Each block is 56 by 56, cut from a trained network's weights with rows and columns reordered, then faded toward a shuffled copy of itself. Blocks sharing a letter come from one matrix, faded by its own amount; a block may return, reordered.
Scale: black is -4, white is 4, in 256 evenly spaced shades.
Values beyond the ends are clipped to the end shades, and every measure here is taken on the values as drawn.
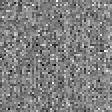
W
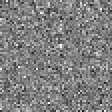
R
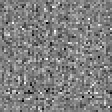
W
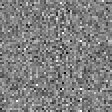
R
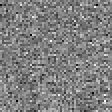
R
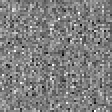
W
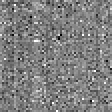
W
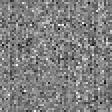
W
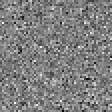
R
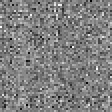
W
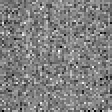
W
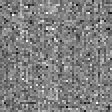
W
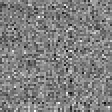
R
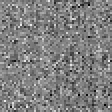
W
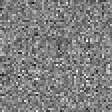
R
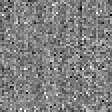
W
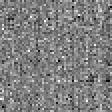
W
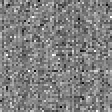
W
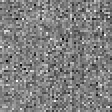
W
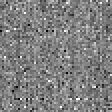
W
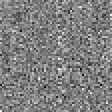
R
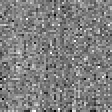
W
